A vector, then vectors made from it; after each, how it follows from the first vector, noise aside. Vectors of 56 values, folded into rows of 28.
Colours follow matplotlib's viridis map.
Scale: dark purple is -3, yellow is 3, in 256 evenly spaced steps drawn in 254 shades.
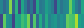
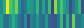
reversed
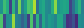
negated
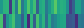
negated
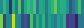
negated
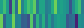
negated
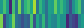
negated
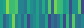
reversed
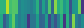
reversed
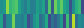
reversed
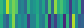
reversed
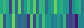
negated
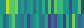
reversed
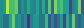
reversed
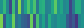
negated
